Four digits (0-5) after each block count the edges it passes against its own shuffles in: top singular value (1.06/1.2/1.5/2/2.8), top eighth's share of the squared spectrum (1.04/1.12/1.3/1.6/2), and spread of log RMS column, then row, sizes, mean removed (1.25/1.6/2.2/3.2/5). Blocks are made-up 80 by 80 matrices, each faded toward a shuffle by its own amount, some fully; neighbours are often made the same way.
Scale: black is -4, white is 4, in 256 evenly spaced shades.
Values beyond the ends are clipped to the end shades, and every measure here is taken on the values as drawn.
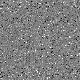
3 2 0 1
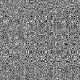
4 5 2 3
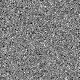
2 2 0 0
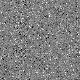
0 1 1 0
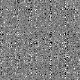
2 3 3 2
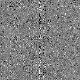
2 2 3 2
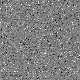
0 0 0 0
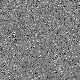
0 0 0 0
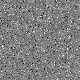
2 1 0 0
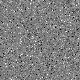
2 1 0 0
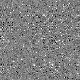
4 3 1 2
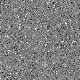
3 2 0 1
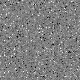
2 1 0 0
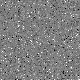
2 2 1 0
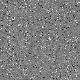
2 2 1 0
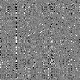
4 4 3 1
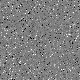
0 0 0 0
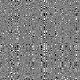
4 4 3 2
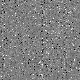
3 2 1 0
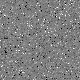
0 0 0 0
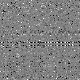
4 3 1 2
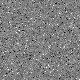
0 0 0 0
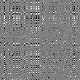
5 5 3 3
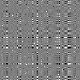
5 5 4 3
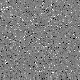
3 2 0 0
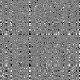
5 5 3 3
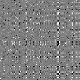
5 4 3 3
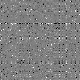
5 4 1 2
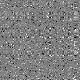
4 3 2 2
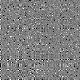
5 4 2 2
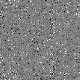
3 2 1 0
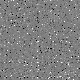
3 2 0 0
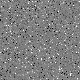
2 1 0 0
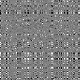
5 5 3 3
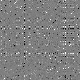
4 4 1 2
